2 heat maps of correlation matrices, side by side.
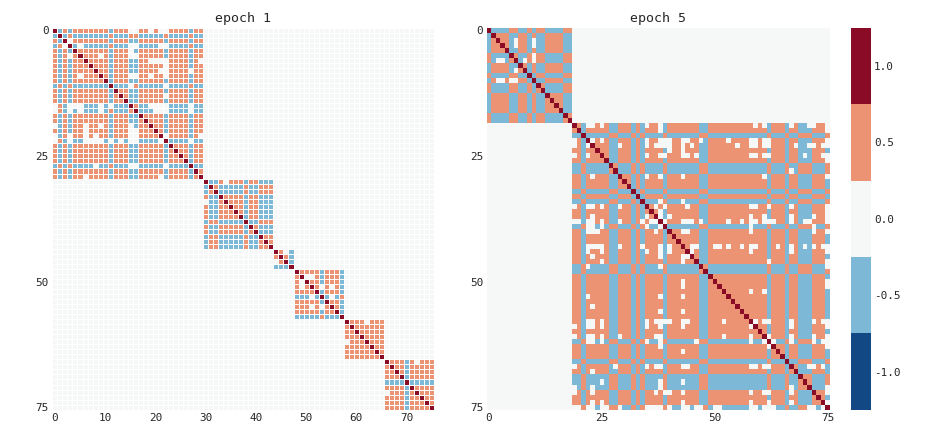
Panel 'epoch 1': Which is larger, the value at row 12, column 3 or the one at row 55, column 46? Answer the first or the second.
the second
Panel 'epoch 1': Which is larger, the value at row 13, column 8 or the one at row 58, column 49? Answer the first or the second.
the first
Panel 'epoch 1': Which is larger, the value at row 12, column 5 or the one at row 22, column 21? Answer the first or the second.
the first
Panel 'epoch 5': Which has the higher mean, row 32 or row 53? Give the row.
53
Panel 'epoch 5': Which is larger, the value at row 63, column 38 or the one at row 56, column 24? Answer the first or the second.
the second
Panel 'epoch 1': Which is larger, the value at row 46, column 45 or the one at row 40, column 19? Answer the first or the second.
the first
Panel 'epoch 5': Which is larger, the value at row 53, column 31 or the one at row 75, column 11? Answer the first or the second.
the first
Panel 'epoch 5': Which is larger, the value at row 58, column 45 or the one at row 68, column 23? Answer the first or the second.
the first
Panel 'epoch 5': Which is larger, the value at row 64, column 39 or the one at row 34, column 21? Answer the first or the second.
the second
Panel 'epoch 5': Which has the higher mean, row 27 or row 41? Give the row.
41
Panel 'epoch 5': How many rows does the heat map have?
76
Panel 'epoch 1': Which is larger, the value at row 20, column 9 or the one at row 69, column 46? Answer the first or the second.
the first
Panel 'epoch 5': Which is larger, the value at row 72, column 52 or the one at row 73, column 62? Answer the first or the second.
the first
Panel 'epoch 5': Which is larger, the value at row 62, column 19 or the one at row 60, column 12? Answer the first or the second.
the second
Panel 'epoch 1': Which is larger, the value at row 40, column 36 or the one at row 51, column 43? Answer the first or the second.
the first
